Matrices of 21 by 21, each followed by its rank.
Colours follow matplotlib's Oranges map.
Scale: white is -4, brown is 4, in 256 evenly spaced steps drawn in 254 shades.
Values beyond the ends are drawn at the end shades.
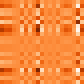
one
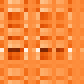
one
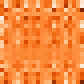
two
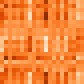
two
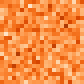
full rank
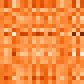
two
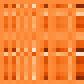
one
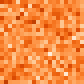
full rank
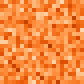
full rank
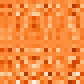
two
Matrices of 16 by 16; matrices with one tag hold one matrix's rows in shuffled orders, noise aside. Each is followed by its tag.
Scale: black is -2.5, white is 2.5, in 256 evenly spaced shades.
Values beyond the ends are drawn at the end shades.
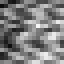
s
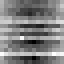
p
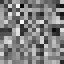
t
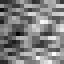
s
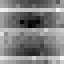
p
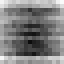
p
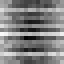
p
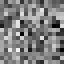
t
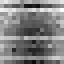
p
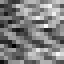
s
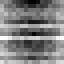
p
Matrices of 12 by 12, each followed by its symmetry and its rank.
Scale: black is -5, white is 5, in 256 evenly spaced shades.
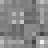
symmetric, rank two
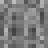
neither, rank two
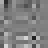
neither, rank two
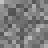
symmetric, full rank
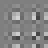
symmetric, rank one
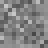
symmetric, full rank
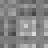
symmetric, rank two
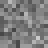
neither, full rank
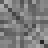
symmetric, full rank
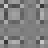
symmetric, rank one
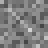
symmetric, full rank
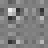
symmetric, rank one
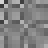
symmetric, rank two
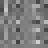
neither, rank two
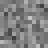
neither, full rank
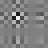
symmetric, rank one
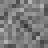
symmetric, full rank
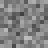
neither, full rank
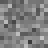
neither, full rank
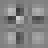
symmetric, rank one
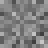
symmetric, rank two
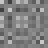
symmetric, rank two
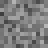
neither, full rank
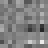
neither, rank two
